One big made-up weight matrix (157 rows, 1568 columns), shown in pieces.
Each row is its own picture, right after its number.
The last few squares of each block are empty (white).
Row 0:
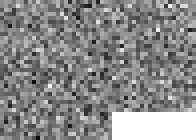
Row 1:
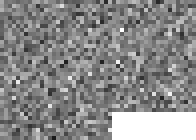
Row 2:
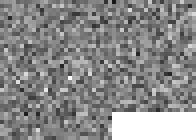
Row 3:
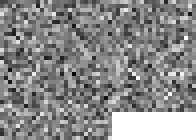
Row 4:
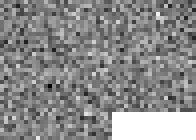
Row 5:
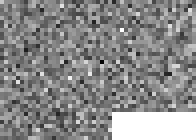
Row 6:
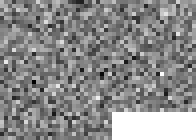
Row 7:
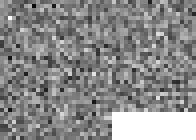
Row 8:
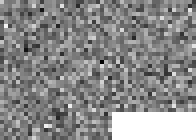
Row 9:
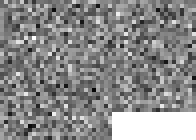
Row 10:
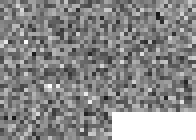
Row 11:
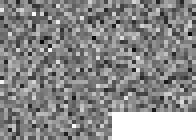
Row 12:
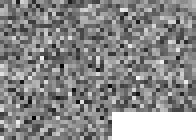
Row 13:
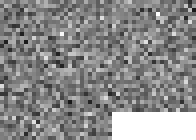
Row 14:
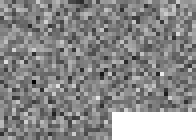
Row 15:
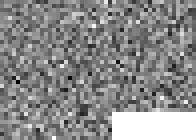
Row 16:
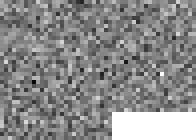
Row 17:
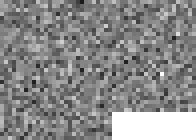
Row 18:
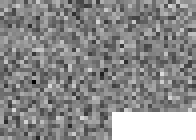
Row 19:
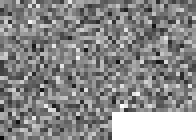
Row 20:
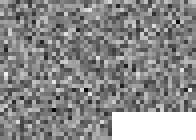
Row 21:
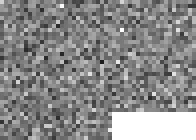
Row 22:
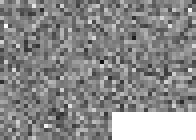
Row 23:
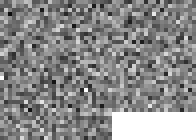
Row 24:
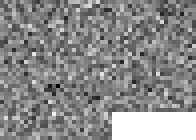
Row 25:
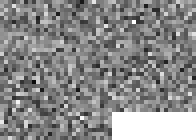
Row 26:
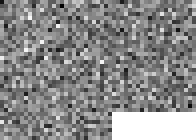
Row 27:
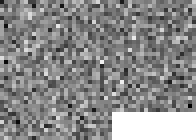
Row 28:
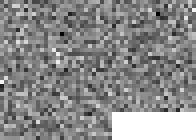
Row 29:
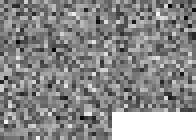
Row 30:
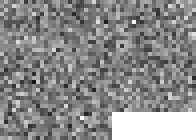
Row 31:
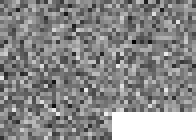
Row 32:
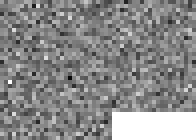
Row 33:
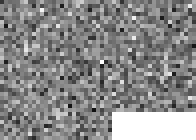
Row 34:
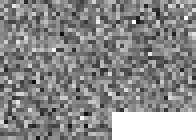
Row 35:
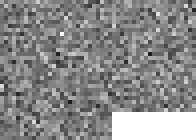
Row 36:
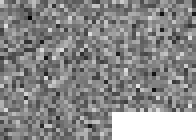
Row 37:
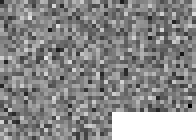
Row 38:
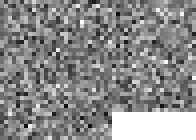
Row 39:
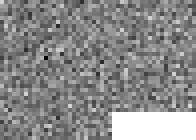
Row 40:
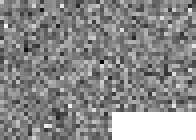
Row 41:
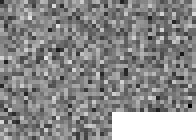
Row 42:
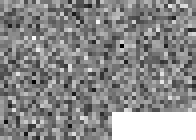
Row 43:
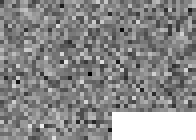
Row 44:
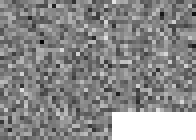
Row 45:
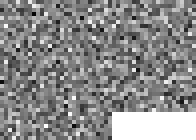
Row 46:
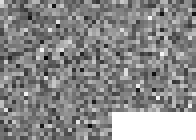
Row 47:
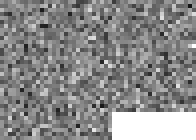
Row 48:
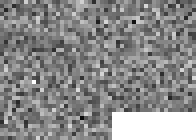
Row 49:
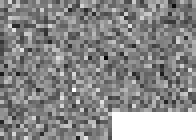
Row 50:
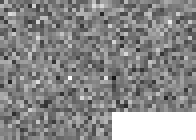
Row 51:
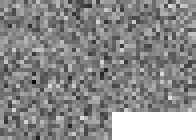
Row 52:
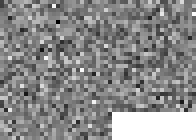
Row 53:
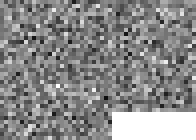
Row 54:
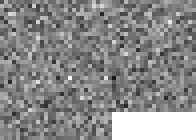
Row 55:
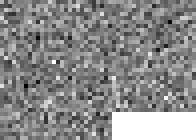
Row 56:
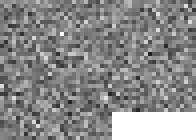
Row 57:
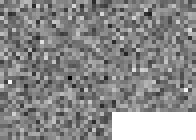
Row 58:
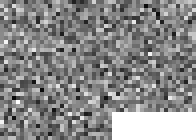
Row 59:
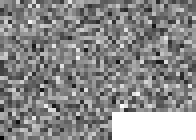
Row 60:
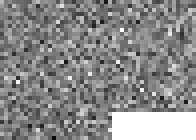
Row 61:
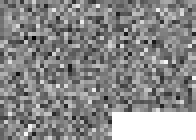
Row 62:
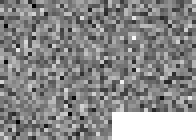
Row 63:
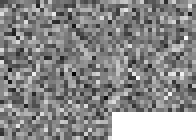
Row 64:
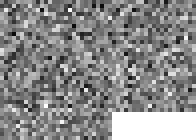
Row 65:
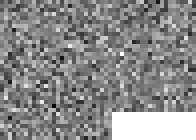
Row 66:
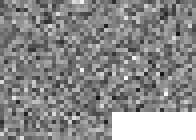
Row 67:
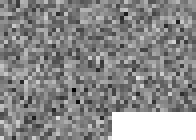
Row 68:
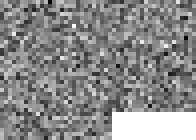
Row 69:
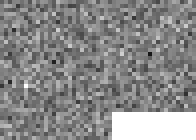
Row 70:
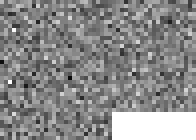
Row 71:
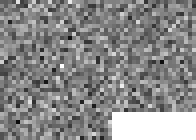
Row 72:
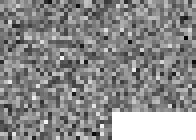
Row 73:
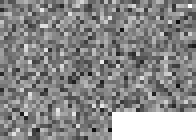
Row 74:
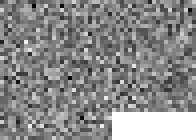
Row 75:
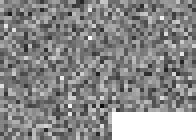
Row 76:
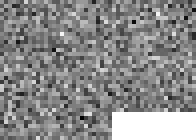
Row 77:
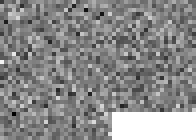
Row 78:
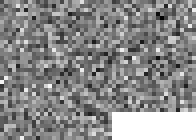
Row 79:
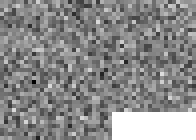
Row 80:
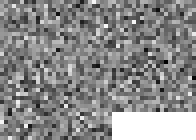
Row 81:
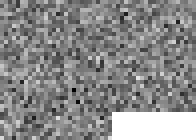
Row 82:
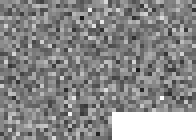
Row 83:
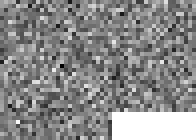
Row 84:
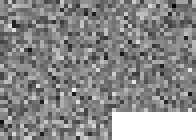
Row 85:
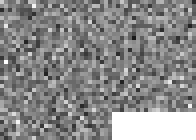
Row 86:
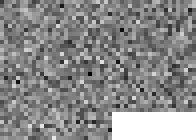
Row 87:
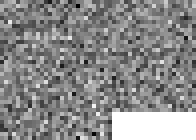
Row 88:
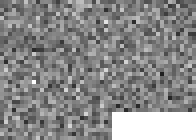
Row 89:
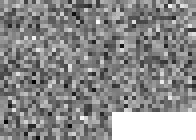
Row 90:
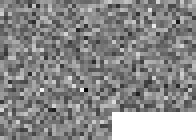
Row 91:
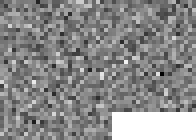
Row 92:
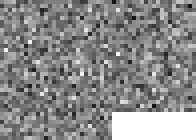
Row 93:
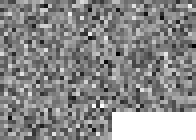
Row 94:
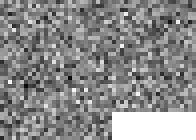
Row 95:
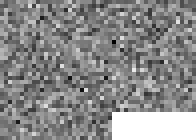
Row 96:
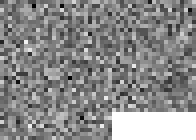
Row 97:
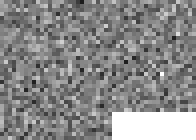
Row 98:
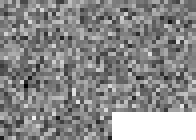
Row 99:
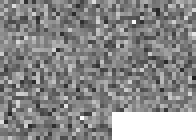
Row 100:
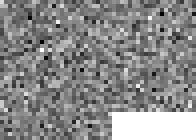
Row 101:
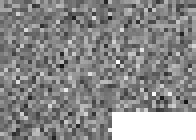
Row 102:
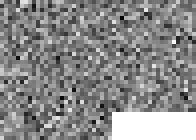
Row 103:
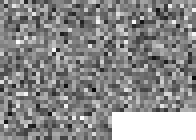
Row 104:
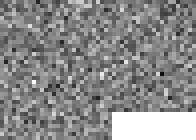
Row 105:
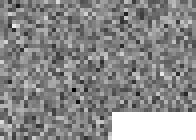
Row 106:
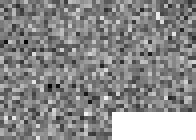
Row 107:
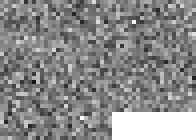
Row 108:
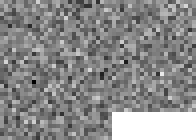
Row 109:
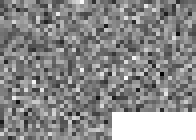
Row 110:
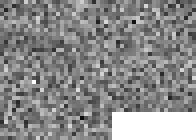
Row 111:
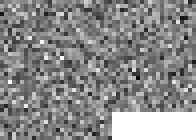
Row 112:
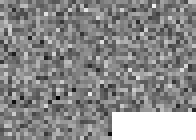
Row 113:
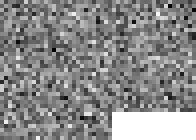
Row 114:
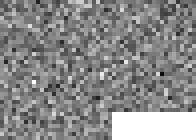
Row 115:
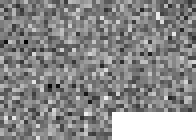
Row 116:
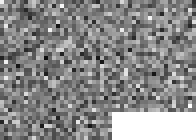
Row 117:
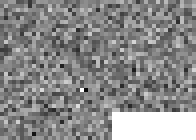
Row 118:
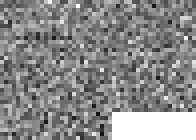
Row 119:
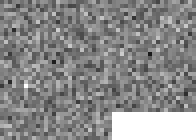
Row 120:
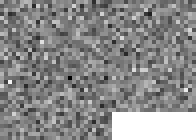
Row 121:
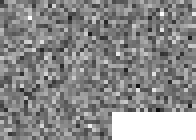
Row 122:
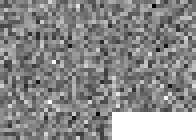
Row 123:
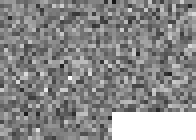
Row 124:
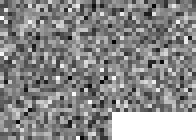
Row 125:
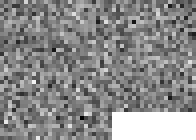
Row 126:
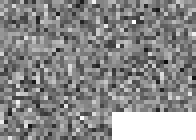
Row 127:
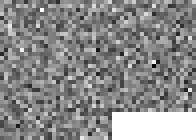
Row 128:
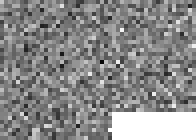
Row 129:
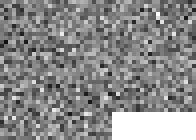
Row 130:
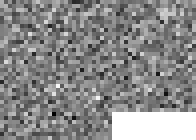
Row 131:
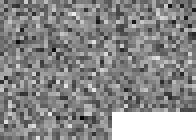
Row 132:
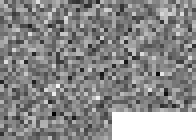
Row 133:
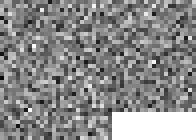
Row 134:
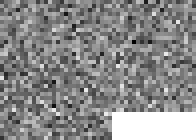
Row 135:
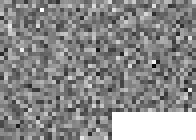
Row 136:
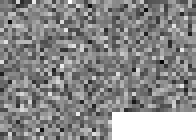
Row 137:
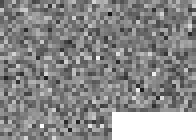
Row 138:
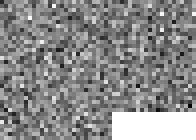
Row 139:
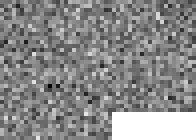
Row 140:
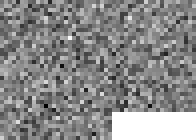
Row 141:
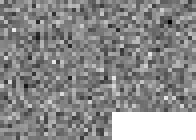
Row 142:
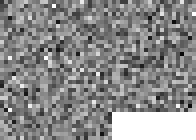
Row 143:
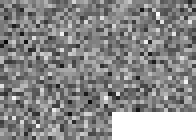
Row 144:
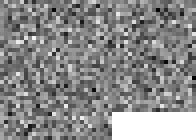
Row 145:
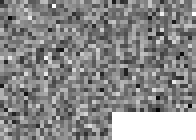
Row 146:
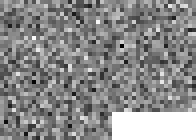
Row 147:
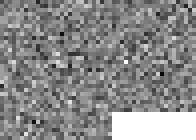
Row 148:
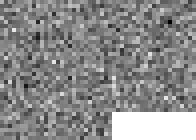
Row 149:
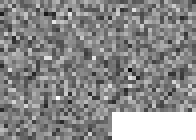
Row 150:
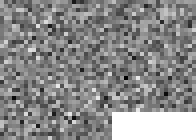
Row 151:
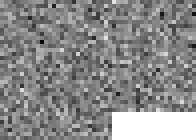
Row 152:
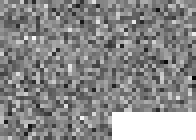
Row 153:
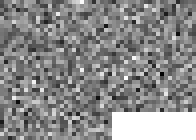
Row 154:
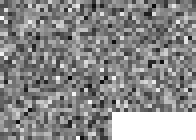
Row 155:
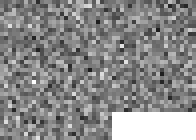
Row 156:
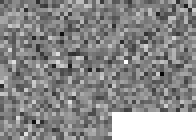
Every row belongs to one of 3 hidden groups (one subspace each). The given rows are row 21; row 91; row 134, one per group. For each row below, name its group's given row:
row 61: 91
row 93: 21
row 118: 134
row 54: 134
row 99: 91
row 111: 134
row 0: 91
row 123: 21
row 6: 91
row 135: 134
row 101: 21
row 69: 134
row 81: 134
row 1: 21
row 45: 21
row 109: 91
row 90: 134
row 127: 134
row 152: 91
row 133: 134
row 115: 91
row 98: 134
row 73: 21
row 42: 91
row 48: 91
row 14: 91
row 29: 91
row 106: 91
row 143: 91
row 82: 21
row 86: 21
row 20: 134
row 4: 91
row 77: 134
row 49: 134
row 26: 21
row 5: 21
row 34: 91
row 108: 91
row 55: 134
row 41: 21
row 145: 21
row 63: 134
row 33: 21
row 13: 91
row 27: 21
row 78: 91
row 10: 91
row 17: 91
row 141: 134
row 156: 91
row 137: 21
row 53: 91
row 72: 134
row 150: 91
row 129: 91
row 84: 134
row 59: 134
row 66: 91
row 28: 91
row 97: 91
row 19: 134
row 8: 21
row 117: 134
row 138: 21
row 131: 91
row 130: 91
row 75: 21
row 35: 91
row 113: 91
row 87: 134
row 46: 21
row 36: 21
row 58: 91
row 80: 91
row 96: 21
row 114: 91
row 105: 134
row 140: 134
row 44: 21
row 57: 134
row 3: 134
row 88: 91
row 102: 134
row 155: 91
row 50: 134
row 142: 21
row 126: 91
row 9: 91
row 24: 91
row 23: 134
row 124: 134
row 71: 134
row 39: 21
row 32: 134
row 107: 91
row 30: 91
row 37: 21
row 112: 134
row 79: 91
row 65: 134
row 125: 91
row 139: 91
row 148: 134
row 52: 21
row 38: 91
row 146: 91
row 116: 21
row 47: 21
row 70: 134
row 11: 21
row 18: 91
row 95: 134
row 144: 91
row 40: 21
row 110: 91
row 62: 21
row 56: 91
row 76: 91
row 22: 21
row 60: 21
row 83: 134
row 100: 21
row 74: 21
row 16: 91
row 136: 134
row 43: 21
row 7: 21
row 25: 91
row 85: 21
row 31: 134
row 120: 134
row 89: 91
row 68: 134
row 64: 134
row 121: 21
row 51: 91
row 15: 21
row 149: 134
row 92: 21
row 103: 91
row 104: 91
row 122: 134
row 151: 21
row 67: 134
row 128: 21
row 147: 91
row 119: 134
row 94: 134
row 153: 91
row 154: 134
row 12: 134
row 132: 91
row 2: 21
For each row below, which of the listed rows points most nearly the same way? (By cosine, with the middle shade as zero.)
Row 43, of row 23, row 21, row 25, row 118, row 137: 137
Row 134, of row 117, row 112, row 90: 112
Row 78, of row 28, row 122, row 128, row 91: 28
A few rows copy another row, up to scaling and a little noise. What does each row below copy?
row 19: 59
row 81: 67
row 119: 69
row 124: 154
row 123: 2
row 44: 151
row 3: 63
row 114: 104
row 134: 31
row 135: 127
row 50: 54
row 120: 57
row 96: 74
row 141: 148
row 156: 147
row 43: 86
